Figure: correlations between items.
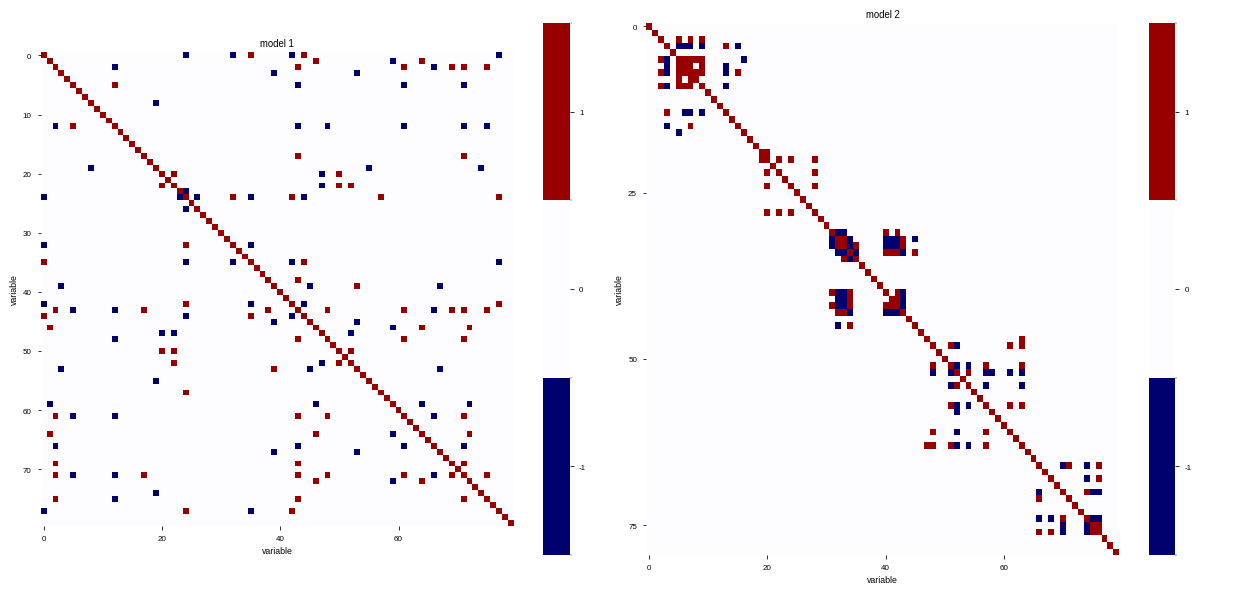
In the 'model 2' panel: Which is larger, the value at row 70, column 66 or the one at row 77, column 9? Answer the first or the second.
the second
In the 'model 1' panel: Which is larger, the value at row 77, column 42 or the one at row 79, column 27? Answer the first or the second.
the first
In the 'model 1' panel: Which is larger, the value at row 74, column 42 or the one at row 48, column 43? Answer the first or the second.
the second
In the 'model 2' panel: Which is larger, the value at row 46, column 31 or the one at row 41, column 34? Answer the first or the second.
the second
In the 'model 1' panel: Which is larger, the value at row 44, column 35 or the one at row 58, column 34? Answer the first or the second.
the first
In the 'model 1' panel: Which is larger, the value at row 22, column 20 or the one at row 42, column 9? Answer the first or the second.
the first
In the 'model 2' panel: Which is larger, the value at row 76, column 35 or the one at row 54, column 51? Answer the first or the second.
the first
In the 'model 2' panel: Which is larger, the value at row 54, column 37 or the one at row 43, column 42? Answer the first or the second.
the first
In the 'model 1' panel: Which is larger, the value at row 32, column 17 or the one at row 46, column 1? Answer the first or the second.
the second
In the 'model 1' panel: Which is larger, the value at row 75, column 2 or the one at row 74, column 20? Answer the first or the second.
the first
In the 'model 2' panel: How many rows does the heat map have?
80
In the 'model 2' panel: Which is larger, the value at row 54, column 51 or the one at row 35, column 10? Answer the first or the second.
the second
